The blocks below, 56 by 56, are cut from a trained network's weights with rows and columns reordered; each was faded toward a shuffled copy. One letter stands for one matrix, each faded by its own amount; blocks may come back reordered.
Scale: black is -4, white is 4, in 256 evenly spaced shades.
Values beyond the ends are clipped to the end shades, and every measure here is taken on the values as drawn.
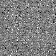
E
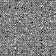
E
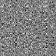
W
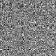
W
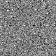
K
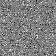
E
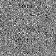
W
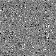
E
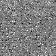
E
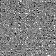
E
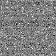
E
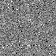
K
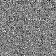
K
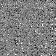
E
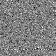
K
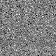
K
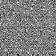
E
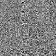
W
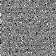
E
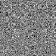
W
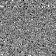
K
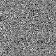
W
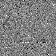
K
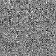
W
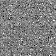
E
